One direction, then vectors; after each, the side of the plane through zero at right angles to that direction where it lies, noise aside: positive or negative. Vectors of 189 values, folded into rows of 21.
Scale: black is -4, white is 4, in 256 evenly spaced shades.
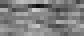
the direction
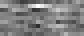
negative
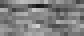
positive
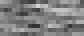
negative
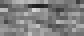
positive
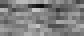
positive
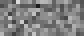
positive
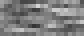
negative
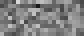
positive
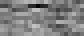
positive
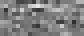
negative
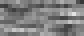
positive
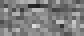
positive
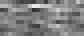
negative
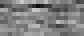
positive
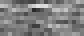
negative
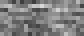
negative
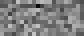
positive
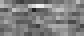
negative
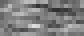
positive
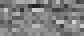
positive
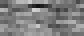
positive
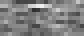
negative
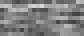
negative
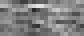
negative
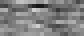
positive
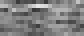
negative
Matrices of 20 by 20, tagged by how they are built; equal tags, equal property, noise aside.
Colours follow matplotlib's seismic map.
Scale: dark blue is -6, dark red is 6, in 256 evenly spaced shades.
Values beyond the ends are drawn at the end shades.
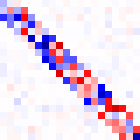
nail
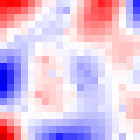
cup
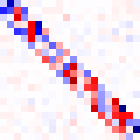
nail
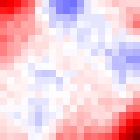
cup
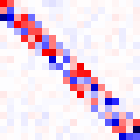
nail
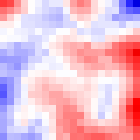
cup
